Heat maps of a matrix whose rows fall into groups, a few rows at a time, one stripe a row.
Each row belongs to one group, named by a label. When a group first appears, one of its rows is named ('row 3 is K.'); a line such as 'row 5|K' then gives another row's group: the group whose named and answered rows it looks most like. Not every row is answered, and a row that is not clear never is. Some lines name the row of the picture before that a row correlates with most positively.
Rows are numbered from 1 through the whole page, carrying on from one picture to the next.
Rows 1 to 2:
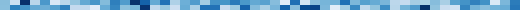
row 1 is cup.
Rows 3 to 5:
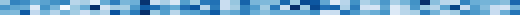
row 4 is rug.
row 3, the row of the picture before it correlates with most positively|2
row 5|cup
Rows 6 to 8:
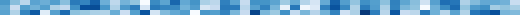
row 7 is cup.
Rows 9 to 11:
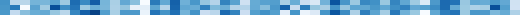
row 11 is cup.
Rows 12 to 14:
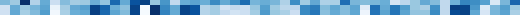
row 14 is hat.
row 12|cup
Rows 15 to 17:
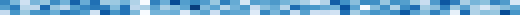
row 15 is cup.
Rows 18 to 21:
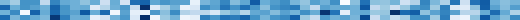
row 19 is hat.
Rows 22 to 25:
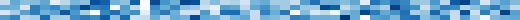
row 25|rug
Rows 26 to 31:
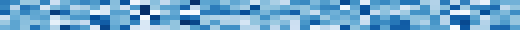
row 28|hat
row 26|rug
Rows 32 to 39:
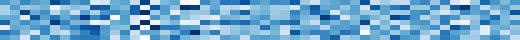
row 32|hat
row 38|rug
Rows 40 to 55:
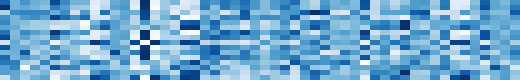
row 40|hat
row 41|hat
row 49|hat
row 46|hat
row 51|hat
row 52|rug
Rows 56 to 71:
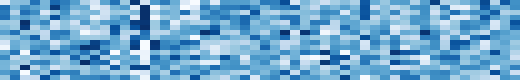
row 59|hat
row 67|cup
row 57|hat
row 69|cup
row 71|rug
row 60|cup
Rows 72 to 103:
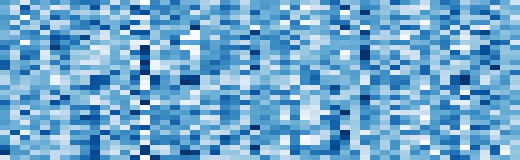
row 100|cup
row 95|cup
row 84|hat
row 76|cup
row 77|rug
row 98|rug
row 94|cup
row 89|cup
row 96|cup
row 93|cup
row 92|hat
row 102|rug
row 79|hat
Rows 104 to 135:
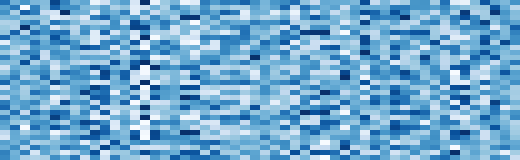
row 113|cup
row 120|hat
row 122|cup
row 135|cup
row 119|rug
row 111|hat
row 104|hat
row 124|rug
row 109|cup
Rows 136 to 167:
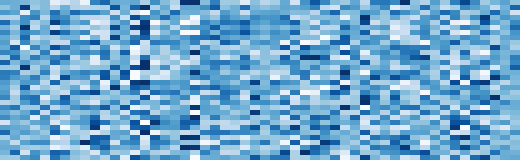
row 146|rug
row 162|hat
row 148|hat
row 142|hat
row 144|cup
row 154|cup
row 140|hat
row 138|cup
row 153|cup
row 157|rug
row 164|cup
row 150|rug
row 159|rug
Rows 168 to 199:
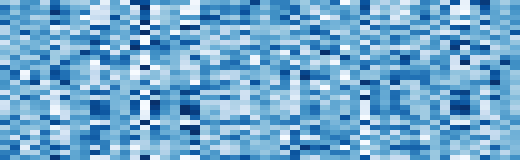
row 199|hat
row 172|hat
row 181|hat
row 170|hat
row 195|cup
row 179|rug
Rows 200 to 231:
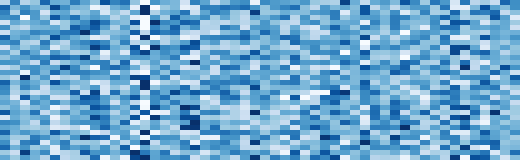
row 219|cup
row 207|hat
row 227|cup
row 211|hat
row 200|rug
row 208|rug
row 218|cup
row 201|hat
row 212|rug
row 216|hat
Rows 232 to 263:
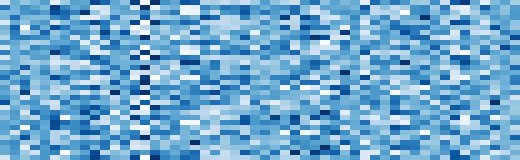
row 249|cup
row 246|rug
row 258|cup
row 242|hat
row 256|hat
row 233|hat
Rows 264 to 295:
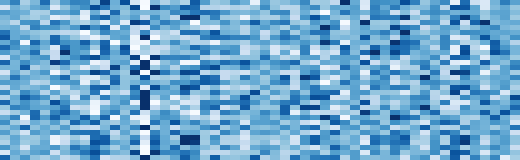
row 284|hat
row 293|cup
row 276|hat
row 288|cup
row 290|cup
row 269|cup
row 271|hat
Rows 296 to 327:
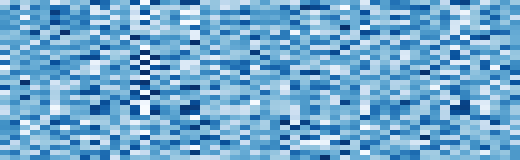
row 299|cup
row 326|rug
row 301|rug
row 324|cup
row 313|rug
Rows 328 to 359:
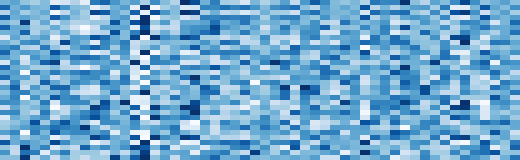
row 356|hat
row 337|rug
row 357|cup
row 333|hat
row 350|rug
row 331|hat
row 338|hat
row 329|hat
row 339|cup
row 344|rug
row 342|cup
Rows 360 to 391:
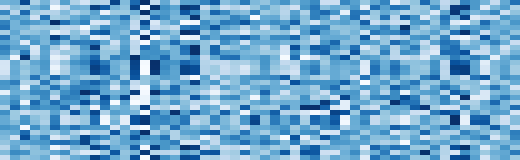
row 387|cup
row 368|cup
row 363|rug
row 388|hat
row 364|hat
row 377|cup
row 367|hat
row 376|rug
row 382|cup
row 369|rug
